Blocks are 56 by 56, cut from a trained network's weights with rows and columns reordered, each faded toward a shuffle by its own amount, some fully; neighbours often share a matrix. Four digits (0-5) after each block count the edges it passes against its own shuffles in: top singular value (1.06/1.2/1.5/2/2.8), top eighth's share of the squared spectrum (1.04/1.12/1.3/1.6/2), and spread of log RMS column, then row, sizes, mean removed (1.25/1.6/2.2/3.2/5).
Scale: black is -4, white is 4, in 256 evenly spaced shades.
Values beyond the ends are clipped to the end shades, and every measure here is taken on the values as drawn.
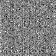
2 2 0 2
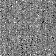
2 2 0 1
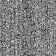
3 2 0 1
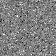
0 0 0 0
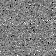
1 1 0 0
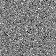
0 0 0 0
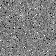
0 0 0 0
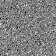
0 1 0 0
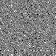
2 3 0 1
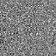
3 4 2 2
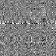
3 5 2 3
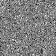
0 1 0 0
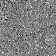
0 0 0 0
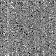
2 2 0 1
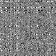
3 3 0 3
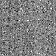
1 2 0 1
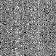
2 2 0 2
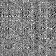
3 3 0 2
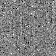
2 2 0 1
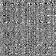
3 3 0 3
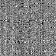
3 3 0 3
